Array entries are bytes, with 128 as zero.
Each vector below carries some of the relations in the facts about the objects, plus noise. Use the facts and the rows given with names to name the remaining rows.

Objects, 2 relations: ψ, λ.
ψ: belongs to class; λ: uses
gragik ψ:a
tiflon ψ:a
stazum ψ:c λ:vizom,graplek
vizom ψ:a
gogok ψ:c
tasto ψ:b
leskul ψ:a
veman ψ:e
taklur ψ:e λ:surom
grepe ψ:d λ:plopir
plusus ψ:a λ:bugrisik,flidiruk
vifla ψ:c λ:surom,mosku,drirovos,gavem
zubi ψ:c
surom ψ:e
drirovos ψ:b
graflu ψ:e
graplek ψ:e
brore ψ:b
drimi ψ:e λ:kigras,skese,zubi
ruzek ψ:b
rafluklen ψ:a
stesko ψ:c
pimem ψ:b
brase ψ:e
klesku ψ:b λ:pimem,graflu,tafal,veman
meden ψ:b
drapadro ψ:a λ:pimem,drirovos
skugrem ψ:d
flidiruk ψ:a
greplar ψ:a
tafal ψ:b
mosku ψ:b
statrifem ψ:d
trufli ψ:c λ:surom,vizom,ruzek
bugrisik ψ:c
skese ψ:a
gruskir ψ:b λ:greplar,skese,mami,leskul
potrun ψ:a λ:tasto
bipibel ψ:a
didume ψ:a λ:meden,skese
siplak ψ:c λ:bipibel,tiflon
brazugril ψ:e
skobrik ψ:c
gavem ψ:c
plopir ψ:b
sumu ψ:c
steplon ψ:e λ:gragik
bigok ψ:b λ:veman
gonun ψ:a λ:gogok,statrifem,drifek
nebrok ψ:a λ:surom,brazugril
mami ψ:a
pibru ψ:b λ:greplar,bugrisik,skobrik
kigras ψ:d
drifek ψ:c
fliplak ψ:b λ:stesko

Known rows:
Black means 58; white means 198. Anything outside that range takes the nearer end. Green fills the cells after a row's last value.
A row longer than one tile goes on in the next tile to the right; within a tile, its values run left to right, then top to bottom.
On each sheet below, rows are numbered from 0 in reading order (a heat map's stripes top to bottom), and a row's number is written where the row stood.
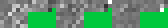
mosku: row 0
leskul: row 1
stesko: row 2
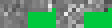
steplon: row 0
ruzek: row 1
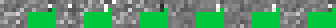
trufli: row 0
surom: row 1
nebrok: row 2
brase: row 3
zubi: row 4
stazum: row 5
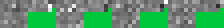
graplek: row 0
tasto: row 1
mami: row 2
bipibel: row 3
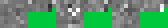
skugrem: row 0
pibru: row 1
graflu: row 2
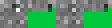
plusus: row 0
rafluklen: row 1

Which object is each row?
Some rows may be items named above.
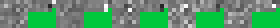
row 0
flidiruk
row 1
brase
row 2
potrun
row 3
pimem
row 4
taklur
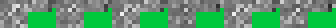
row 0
drirovos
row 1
brore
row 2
ruzek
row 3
rafluklen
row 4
ruzek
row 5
drapadro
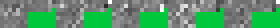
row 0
siplak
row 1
skese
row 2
veman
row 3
drirovos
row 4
kigras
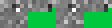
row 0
didume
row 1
gonun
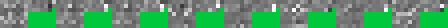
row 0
vizom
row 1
gavem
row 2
brazugril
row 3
drimi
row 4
bugrisik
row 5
meden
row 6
stesko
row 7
trufli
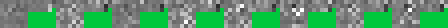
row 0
sumu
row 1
bigok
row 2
grepe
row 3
klesku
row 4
tafal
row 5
gruskir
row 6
fliplak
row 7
gonun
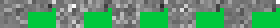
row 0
statrifem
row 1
pimem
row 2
vizom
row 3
brore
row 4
kigras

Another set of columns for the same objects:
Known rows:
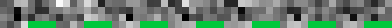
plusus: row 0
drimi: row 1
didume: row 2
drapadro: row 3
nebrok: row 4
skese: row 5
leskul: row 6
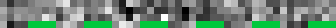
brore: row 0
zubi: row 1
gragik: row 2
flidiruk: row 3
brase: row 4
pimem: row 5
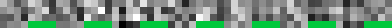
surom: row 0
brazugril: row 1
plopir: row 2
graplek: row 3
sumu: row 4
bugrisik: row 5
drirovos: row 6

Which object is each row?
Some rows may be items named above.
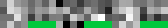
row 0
sumu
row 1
fliplak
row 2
gavem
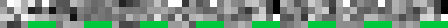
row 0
grepe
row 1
rafluklen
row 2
ruzek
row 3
kigras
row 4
steplon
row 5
surom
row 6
skugrem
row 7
steplon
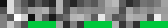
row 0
stesko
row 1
meden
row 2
meden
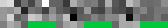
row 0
statrifem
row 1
gonun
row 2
rafluklen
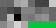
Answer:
didume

